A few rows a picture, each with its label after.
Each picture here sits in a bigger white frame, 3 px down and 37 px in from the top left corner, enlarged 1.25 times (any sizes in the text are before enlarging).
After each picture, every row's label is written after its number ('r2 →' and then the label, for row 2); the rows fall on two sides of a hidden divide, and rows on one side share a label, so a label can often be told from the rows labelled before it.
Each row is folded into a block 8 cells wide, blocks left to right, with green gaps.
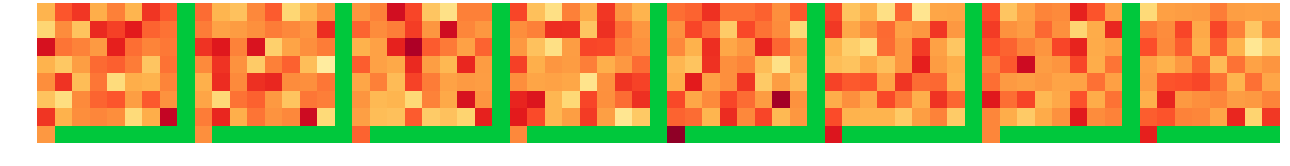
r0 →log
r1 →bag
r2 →log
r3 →log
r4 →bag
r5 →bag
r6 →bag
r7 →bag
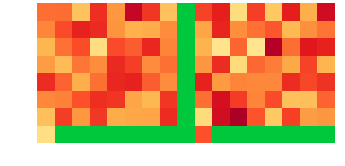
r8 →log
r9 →log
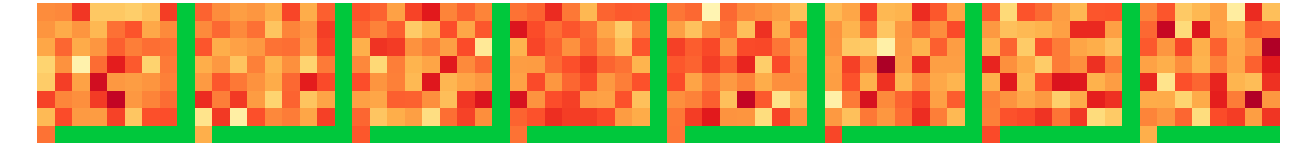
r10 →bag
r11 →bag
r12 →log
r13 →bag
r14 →log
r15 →bag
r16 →bag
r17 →log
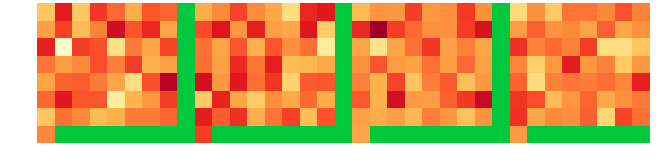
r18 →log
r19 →log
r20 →log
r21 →log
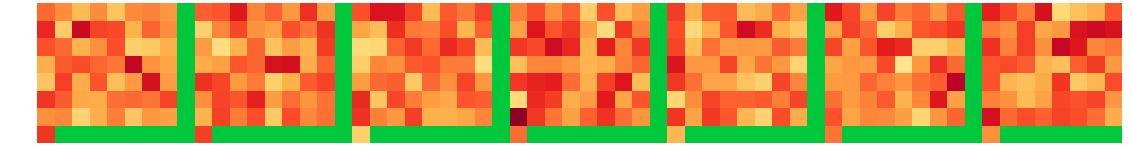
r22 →bag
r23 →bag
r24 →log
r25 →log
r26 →log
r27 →log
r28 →log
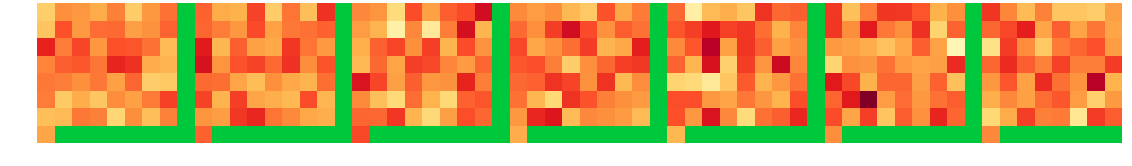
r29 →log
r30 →log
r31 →log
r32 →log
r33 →log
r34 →bag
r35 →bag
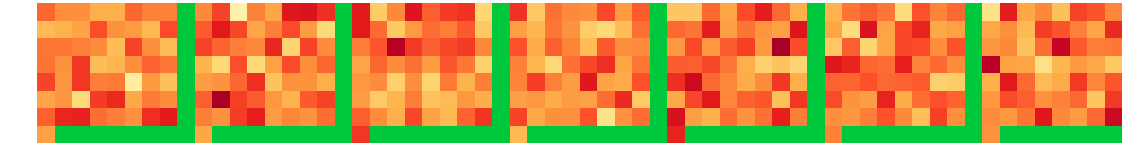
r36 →log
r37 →log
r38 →log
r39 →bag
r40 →bag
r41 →bag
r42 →log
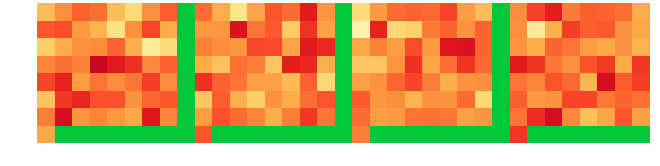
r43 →bag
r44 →log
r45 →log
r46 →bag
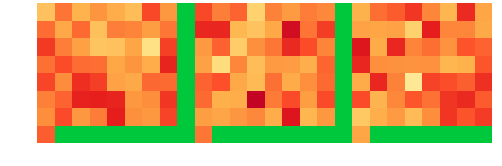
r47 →bag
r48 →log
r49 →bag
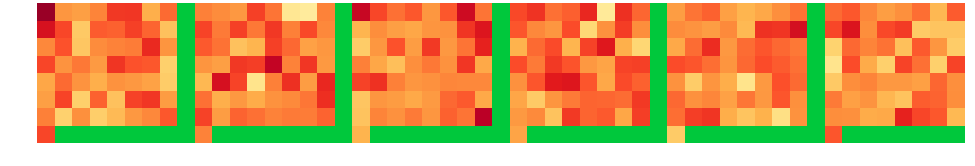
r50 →log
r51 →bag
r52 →log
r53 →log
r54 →log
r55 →bag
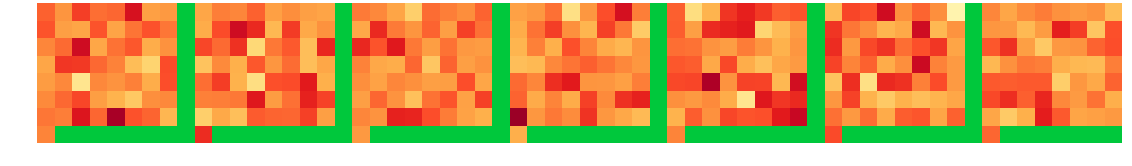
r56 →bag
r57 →bag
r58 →log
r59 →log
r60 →bag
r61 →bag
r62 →bag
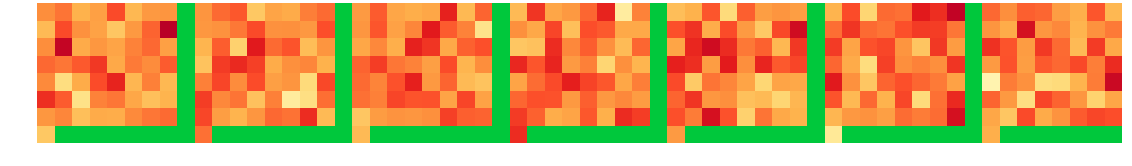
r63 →log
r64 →bag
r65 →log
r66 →bag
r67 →log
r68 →log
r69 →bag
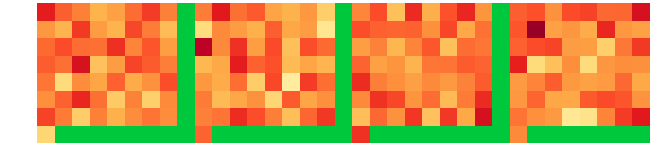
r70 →log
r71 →log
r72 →log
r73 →log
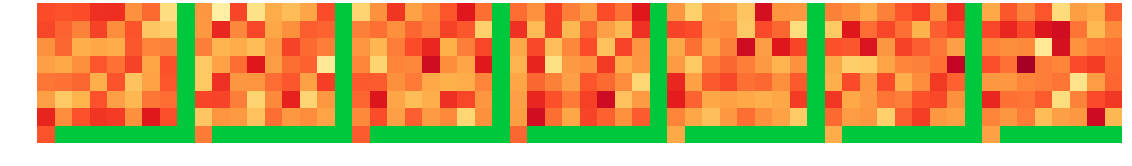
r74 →bag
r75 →bag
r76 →log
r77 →bag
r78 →log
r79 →log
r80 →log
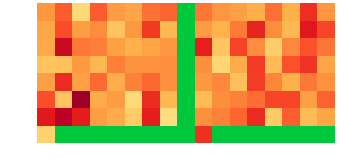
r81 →log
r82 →log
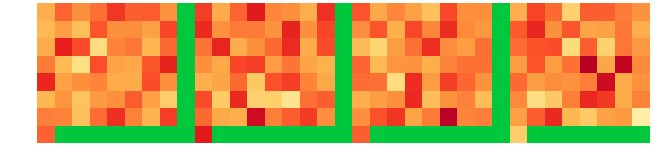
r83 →log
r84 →bag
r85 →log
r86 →log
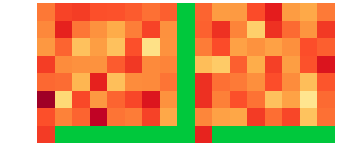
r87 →bag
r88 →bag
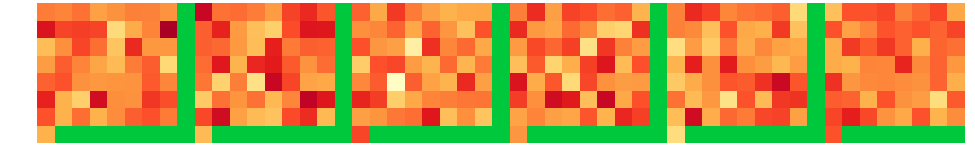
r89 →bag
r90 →log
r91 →bag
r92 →bag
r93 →bag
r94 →log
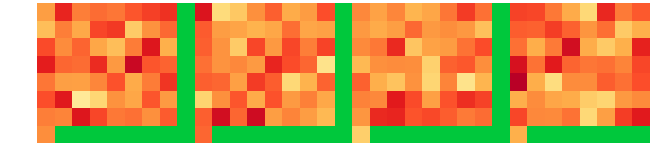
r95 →log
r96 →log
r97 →log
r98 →log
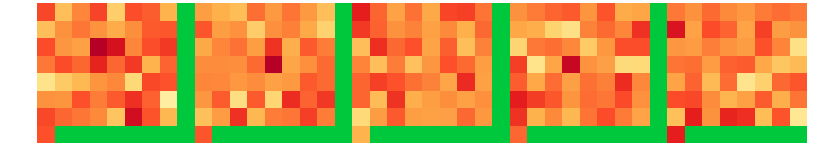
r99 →log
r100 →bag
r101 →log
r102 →bag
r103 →bag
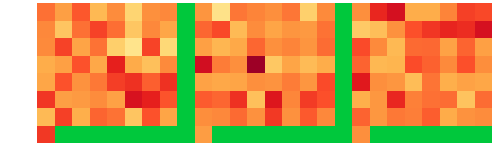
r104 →bag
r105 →bag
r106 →log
